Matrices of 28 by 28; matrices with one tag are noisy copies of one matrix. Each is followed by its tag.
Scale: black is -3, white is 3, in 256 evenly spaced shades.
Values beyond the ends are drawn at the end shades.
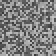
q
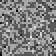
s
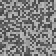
q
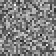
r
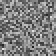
q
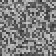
s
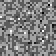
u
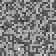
u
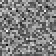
s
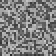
s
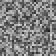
u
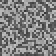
s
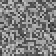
s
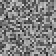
q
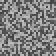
r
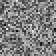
q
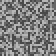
u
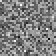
q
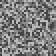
s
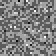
q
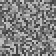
r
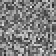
u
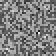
r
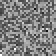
q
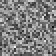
s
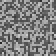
u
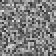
s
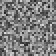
u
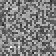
r
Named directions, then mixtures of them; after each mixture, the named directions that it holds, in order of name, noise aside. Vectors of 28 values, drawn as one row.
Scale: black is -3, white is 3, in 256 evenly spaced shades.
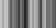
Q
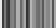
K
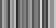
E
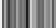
K, Q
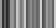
K, Q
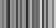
E, K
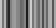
E, K, Q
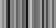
E, K, Q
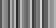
E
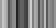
E, Q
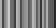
E
